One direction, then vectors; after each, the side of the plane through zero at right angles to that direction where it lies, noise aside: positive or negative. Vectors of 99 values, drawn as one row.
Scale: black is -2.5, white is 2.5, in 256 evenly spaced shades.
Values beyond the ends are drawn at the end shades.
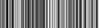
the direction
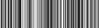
negative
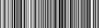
negative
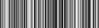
negative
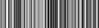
negative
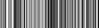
negative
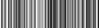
negative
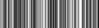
negative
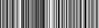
positive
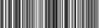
negative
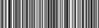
negative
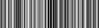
negative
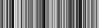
positive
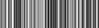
negative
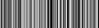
negative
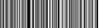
positive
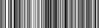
negative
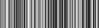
negative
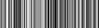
negative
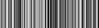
negative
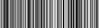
positive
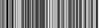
positive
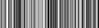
negative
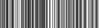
positive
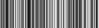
positive
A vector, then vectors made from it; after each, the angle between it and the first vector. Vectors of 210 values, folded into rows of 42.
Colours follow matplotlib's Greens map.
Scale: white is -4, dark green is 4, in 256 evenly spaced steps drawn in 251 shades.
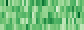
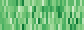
partly opposed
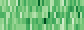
partly aligned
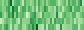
orthogonal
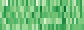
partly opposed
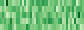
nearly parallel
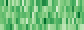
nearly parallel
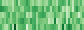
partly opposed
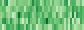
partly aligned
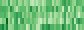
partly opposed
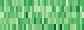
orthogonal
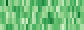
nearly parallel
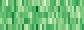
partly opposed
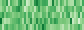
partly aligned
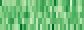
orthogonal
